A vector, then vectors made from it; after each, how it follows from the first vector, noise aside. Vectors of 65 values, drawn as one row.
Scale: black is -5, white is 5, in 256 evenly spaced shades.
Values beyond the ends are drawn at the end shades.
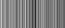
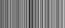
reversed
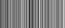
reversed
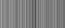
shrunk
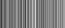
negated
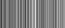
negated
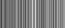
negated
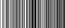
scaled up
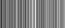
negated
